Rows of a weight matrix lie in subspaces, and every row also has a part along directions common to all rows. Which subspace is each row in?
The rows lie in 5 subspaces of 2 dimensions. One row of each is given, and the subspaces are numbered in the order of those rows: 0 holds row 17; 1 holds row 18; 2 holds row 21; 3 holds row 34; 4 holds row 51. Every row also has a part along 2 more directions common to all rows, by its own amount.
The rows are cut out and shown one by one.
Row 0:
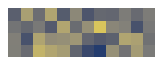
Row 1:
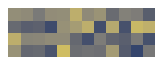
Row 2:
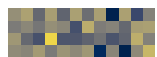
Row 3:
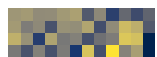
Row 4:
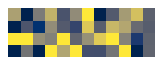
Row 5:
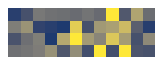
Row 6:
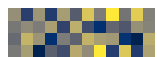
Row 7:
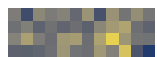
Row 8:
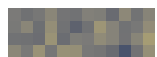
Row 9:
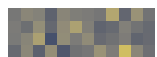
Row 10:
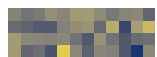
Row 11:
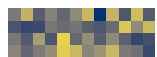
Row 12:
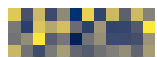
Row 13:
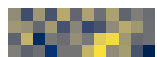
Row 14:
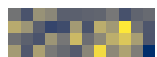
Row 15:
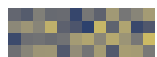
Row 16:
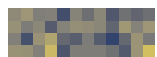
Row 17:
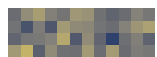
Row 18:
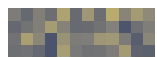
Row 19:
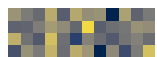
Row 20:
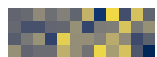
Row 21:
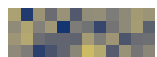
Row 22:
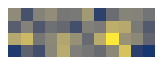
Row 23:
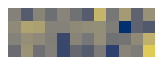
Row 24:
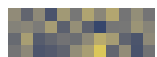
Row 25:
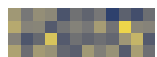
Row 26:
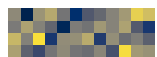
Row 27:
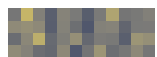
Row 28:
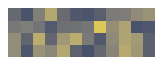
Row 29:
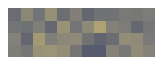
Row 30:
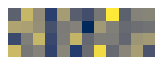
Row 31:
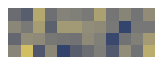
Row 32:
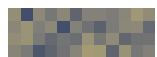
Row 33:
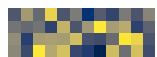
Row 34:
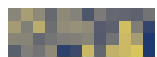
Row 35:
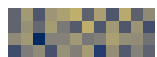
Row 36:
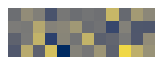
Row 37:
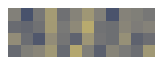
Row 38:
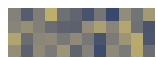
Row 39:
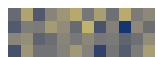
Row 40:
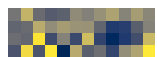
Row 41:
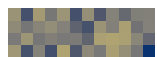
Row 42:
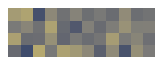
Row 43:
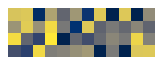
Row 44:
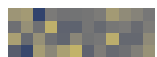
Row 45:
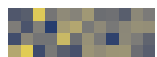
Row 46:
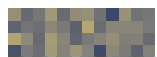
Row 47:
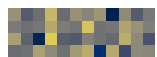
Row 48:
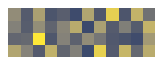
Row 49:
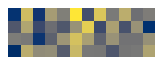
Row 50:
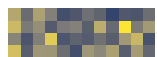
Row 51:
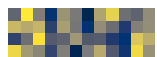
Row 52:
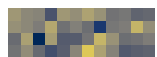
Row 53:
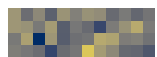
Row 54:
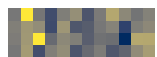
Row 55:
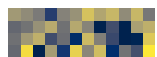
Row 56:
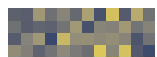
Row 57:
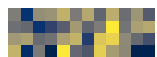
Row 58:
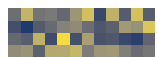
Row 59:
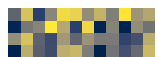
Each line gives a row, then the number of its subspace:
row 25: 1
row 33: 2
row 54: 4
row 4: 4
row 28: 2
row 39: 1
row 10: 3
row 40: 3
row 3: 3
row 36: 3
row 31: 0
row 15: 3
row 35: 1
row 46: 4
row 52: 2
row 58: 0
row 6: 2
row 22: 4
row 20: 0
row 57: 3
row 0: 2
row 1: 3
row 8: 3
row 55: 2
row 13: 2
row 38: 2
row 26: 2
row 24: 2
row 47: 4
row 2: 3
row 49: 1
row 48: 1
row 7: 4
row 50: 1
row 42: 0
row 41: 1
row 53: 2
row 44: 0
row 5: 1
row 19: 4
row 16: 1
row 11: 0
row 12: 1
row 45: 0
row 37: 4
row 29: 2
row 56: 0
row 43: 0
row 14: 1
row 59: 1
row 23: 0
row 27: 4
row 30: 4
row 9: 3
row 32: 2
